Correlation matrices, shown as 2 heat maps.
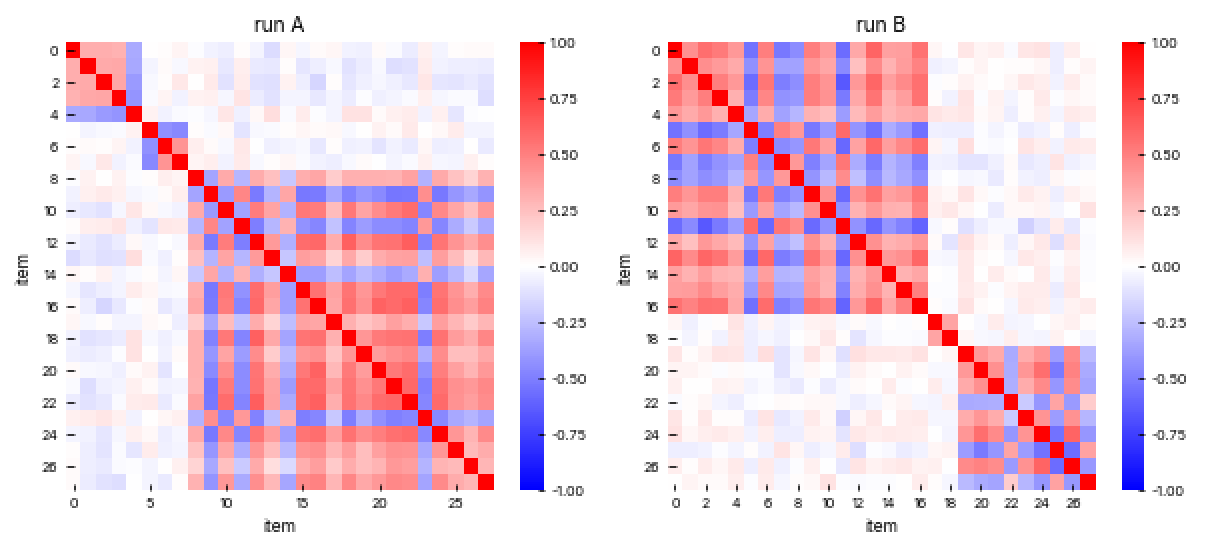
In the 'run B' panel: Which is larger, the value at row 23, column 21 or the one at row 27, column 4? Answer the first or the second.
the first
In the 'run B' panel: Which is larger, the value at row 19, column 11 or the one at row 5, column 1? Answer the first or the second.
the first
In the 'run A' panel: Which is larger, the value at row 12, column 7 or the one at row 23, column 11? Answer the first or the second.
the second
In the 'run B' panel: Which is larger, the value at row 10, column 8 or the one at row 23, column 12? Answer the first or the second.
the second
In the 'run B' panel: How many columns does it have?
28
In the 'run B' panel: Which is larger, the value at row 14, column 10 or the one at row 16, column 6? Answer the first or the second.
the second
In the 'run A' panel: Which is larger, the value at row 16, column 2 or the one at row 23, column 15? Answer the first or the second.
the first
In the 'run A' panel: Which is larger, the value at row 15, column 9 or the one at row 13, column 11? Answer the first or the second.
the second
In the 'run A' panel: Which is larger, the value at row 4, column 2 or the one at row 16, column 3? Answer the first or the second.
the second
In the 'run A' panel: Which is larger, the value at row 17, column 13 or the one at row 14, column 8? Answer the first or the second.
the first
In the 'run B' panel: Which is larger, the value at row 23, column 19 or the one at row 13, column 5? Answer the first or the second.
the first
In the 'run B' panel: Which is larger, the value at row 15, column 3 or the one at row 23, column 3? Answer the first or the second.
the first
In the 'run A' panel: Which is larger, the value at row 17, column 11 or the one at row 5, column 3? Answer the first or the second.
the second
